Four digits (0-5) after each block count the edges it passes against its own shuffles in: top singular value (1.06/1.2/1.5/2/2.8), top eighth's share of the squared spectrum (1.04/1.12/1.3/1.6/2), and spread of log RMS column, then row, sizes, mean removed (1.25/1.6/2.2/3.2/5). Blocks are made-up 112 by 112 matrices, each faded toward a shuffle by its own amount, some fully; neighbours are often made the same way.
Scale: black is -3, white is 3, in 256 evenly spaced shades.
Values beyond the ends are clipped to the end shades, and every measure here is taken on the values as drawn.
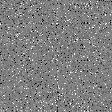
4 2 1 1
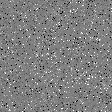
0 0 0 0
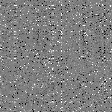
4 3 2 2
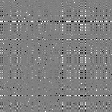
5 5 3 3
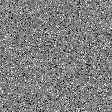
0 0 0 0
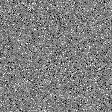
0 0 0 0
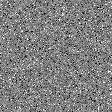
0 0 0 0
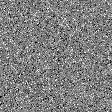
2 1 0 0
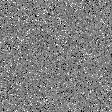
1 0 0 0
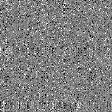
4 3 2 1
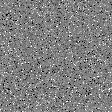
0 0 0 0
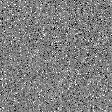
3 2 1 0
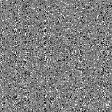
4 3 3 1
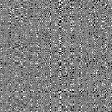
5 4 4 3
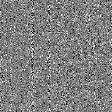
1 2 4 0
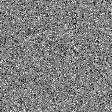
0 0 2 0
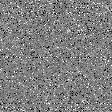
1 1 0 2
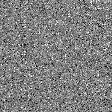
2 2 1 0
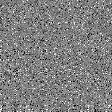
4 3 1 2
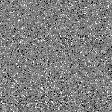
3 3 1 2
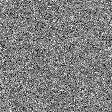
2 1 0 0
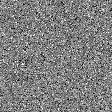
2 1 0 0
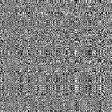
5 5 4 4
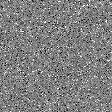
3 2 1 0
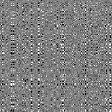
5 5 4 3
